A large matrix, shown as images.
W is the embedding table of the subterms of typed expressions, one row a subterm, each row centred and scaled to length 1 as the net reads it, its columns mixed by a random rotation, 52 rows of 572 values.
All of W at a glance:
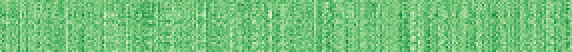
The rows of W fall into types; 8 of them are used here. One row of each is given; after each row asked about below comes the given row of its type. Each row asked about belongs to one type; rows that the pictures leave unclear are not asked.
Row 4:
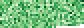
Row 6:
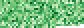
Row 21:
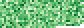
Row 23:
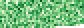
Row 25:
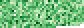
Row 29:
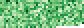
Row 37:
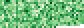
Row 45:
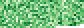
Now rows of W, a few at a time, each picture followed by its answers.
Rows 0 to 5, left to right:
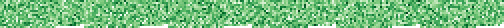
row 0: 45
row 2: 6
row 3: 25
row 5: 25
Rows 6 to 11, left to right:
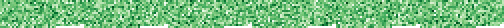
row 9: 45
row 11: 25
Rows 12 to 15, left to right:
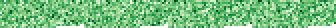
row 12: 6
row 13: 37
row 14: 29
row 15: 29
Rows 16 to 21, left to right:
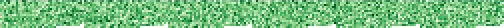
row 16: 37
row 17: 25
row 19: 23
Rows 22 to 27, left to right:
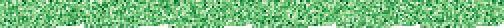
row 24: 4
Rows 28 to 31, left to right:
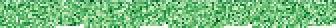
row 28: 45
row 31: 6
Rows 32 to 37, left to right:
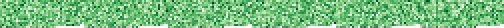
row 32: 21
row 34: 21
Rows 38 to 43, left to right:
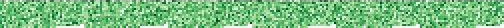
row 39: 37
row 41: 29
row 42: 21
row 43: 21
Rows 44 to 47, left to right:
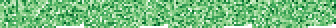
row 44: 37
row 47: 23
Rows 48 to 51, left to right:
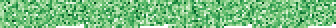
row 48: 37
